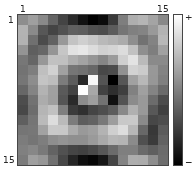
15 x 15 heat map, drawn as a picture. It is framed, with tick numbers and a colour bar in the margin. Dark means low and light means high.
Rings spread out from the centre. No seam splits the table. Values change most from cell to cell in the centre. No overall slope runs across the table. No row or column stands out. In the centre lies a patch that is rougher than the rest.
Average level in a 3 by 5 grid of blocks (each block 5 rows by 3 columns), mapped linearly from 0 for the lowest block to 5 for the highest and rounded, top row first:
2 3 3 5 4 | 3 2 1 0 3 | 3 3 0 5 0
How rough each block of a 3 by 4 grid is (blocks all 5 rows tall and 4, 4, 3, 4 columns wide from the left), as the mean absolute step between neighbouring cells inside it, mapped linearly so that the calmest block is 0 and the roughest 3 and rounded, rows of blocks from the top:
1110
0320
0111
